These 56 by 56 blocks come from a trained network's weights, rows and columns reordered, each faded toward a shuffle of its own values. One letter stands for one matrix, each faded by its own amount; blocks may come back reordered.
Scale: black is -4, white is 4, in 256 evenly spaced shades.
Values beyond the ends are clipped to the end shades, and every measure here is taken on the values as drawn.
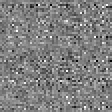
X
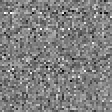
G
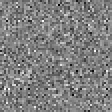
G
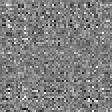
X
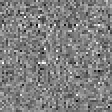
G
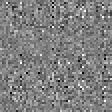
X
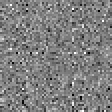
G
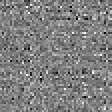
X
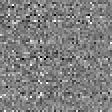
X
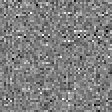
X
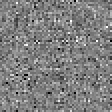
G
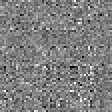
X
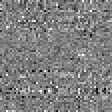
X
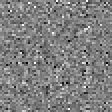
G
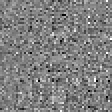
G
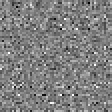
X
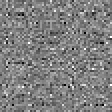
X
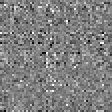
X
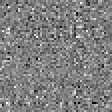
G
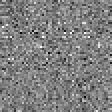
G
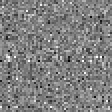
G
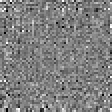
X
